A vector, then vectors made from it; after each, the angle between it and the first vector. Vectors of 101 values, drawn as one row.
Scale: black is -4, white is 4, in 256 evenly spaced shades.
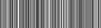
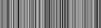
nearly opposite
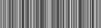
partly aligned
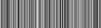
nearly opposite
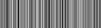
nearly opposite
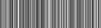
nearly parallel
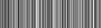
partly opposed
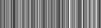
orthogonal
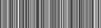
nearly parallel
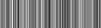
nearly opposite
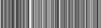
orthogonal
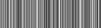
partly opposed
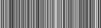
partly aligned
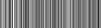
partly aligned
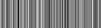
nearly opposite
